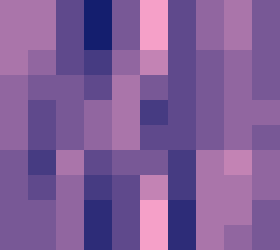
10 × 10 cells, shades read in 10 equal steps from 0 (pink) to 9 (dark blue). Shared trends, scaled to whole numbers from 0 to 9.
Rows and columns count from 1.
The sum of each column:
41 50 48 68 46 27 66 40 34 47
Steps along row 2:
same up up down down up down down up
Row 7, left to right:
5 7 3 6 5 5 7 3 2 4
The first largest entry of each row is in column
4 4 4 4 6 2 2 4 4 4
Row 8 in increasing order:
2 3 3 4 4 5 6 6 7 7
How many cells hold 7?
6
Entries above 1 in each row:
9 9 10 10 10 10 10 10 9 9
